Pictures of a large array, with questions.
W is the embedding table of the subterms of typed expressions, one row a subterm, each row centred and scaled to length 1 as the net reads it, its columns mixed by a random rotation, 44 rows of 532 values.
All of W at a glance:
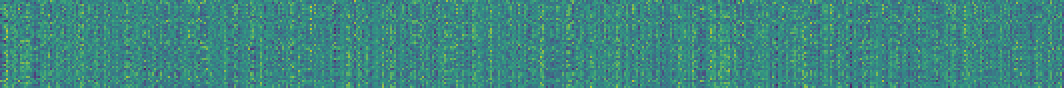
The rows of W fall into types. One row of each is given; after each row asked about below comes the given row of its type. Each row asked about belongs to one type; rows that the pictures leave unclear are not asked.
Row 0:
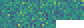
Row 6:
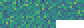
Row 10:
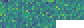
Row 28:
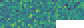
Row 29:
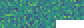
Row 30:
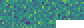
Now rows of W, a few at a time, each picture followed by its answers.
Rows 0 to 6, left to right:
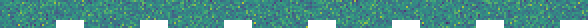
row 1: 10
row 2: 6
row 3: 30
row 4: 6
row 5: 30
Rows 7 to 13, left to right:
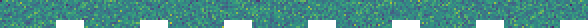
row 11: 0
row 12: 6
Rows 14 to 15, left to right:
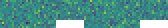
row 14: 30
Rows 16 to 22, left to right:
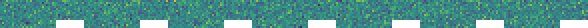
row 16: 30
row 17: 0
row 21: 10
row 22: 6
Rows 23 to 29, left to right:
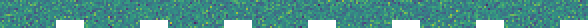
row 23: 29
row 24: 29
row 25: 30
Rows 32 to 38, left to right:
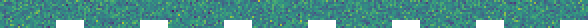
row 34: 29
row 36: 28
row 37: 28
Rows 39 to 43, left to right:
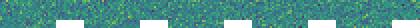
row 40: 6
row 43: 28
